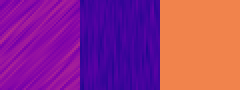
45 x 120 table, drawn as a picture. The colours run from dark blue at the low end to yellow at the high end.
The table splits into one row of 3 panels. Panel 1,1: low, slanting up to the right, faint in contrast. Panel 1,2: very low, streaked downward, faint in contrast. Panel 1,3: high, flat.
